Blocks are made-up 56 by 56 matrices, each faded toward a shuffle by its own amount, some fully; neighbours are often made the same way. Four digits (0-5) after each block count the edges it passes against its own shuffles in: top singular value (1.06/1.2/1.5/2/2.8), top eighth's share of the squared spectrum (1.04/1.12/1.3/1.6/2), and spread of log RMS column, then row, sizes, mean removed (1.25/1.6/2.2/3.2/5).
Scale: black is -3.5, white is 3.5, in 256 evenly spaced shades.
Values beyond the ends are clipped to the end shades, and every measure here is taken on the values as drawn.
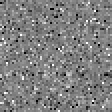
2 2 0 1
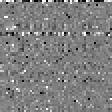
4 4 1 2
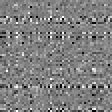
4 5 2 3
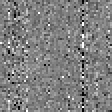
3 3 3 0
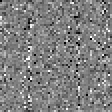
1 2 2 0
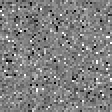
0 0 0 0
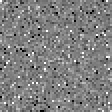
0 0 0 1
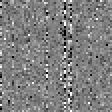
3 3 3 0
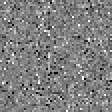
0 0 1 0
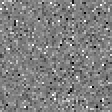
1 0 0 0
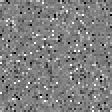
0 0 0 0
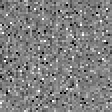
0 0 0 0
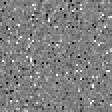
0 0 0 0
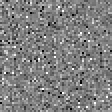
0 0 0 0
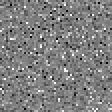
0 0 0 0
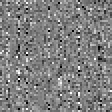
2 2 3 0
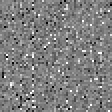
2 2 1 0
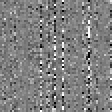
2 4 3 0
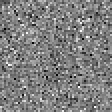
0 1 0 0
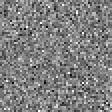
0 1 0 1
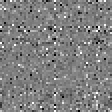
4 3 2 2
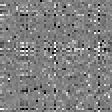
4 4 3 2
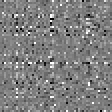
4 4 2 2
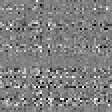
2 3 3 4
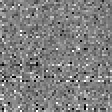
2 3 2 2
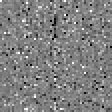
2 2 1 0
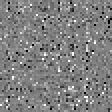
3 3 1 1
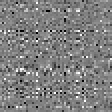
4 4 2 3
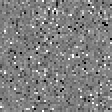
2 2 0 0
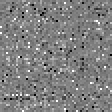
3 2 0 0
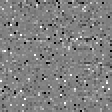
2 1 0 0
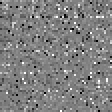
3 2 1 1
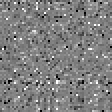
3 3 1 1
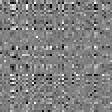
5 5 3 3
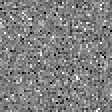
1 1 0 0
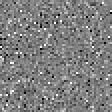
0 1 0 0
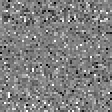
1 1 0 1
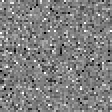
0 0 0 0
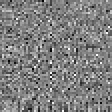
4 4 2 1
